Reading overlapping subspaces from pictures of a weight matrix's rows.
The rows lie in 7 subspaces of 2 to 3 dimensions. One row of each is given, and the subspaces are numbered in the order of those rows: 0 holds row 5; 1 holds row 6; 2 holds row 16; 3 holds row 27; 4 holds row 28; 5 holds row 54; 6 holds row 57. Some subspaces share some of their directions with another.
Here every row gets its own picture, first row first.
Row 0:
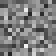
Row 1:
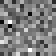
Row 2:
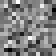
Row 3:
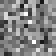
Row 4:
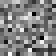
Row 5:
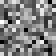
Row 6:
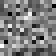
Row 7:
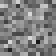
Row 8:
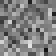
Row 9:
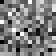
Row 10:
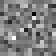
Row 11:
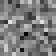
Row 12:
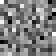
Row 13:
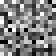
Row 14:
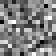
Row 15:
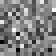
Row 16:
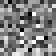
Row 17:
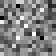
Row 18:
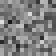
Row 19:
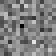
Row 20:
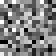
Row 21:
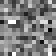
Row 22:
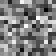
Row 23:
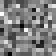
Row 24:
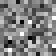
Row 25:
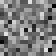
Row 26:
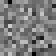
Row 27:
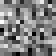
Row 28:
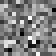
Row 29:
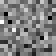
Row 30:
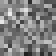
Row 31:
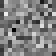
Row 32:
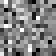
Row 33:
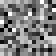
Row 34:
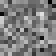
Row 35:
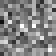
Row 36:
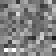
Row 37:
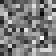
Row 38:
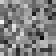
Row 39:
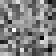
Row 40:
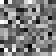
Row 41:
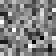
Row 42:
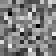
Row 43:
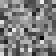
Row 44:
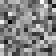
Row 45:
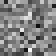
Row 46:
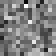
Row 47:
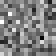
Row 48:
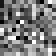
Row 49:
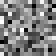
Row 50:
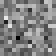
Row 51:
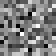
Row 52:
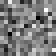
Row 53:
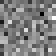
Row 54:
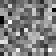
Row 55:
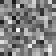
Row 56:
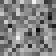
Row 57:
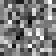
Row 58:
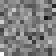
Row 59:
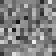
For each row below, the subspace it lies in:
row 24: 4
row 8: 5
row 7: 4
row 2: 4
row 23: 3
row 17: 6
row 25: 5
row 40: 2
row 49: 5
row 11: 0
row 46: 6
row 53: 5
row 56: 6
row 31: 3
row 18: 0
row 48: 3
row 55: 0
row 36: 4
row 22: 0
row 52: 0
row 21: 0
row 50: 6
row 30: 3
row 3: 6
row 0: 1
